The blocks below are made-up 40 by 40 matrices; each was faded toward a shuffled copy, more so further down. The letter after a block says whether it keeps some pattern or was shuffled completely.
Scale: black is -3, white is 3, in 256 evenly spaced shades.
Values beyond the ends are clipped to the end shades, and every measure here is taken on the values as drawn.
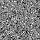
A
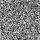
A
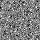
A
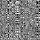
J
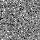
A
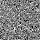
A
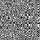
J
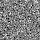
A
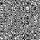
J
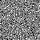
A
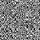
J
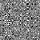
J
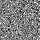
A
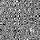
J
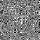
J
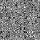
J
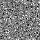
A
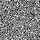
A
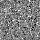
A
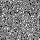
A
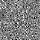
J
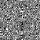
J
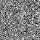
J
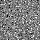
A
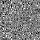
J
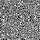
J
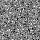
A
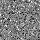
A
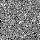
A
